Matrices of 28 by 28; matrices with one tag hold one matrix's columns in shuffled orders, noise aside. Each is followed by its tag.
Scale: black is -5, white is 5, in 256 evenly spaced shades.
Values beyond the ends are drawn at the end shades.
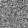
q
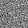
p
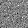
p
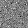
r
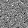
p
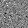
p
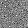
r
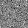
q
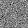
r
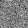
q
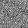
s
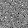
p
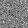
s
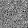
s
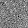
r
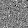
q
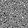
p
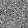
s
